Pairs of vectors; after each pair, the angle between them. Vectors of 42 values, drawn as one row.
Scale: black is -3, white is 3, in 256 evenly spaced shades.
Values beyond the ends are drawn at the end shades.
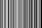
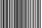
nearly opposite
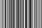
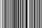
partly aligned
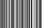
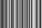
nearly parallel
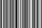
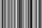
nearly opposite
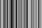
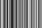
nearly parallel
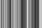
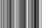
nearly parallel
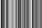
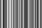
orthogonal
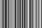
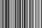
nearly parallel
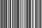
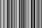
nearly opposite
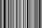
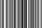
nearly opposite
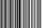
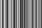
partly opposed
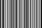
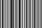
partly aligned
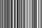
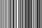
nearly opposite
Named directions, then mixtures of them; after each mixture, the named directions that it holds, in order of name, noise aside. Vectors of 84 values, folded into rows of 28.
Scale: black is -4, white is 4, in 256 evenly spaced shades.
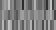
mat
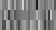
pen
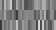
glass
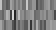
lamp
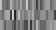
lamp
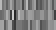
lamp, mat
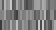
glass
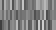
glass, mat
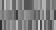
glass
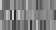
lamp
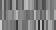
glass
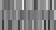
mat, pen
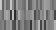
glass, lamp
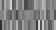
glass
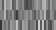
glass
